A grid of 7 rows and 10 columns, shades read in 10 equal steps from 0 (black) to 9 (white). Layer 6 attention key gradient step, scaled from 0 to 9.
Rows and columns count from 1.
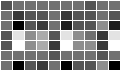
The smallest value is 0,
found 4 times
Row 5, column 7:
5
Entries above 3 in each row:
8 3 3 7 7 8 3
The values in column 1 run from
3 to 4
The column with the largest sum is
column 10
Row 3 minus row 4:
1 -8 -2 -4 1 -7 -2 -1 3 -7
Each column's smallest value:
3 0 3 2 2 0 3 3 2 0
